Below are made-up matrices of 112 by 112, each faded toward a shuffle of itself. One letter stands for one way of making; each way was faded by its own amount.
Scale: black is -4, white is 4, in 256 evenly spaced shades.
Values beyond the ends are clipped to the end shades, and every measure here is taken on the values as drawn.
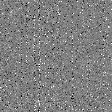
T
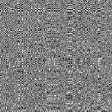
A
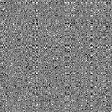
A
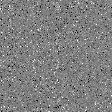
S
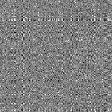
A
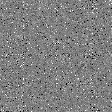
S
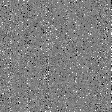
T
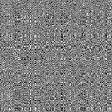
A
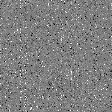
S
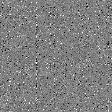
S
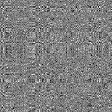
A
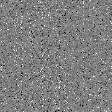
T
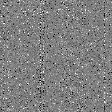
T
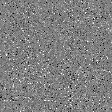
S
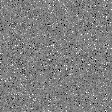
S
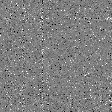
S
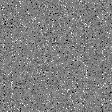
S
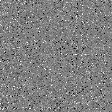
S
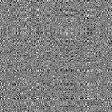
A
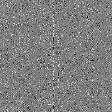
T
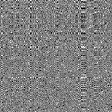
A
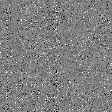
S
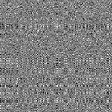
A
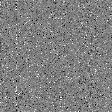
S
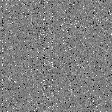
S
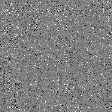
S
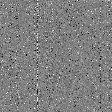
T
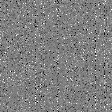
T
